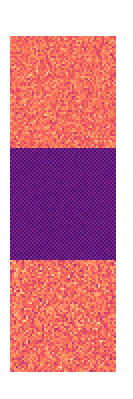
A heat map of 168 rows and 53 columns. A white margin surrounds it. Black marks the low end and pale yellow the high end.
The table splits into 3 rows of 1 panel. Panel 1,1: high, fine-grained. Panel 2,1: low, checkered. Panel 3,1: high, fine-grained.
